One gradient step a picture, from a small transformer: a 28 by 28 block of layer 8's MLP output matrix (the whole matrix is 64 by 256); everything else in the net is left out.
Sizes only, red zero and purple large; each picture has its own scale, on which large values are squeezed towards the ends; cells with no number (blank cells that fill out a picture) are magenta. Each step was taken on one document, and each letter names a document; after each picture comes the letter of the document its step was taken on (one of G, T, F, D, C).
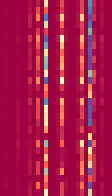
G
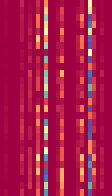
G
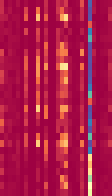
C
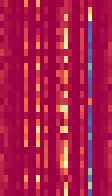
C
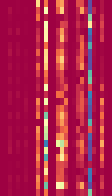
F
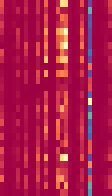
C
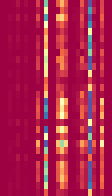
F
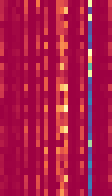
C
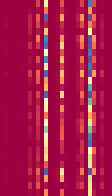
G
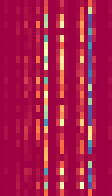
G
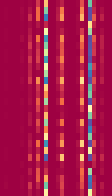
G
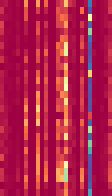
C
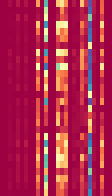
F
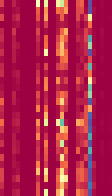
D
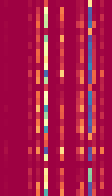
G
